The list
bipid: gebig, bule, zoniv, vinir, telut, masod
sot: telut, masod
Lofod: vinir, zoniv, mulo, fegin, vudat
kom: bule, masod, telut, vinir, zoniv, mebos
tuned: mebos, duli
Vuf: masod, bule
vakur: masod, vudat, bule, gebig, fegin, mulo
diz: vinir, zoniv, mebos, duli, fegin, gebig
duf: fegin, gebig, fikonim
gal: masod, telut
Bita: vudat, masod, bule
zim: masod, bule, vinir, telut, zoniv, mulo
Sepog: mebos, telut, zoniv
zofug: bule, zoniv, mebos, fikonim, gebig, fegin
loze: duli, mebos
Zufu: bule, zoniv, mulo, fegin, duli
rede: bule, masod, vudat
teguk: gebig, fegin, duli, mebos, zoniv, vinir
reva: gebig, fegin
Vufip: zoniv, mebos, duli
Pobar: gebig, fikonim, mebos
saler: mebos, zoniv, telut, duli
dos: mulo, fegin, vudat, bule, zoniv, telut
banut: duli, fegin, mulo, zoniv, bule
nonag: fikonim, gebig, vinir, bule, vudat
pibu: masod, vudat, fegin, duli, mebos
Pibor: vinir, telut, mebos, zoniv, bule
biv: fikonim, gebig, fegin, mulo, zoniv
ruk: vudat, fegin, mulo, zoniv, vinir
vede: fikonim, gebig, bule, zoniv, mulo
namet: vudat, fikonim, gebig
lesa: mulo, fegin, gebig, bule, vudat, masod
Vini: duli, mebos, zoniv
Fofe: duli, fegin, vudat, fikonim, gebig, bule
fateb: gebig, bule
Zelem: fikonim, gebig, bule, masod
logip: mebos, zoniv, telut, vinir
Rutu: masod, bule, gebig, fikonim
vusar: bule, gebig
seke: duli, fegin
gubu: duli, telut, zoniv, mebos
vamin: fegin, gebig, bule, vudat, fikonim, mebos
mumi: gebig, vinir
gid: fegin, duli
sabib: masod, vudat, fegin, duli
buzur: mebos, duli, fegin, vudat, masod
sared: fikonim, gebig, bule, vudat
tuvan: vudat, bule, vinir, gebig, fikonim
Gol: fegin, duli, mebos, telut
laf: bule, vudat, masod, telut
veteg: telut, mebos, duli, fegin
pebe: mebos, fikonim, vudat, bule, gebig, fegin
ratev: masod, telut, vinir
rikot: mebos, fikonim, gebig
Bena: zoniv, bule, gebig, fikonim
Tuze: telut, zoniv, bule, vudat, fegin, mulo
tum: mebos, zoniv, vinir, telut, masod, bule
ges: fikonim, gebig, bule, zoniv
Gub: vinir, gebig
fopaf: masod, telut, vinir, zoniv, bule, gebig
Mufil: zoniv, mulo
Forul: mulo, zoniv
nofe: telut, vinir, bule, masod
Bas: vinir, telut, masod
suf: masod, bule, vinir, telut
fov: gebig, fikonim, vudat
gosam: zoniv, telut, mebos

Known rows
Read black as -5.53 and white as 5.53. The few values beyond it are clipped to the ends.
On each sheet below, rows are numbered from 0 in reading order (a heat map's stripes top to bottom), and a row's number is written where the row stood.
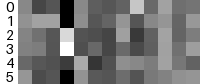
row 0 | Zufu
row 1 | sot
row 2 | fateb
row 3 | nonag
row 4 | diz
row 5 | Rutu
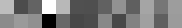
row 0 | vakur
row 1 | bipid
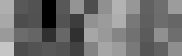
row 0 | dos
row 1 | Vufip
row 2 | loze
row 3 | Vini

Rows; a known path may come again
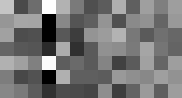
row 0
Tuze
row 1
sot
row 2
Vufip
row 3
diz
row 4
rede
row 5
duf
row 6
tum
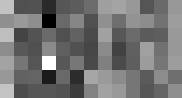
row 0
Sepog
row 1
laf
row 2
ges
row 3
Fofe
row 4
sared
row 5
loze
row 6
Vini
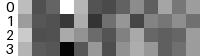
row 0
vakur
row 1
rikot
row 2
biv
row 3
dos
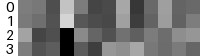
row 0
vusar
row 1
fateb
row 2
Bena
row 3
tuned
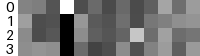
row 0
nonag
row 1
Rutu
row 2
Zufu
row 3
bipid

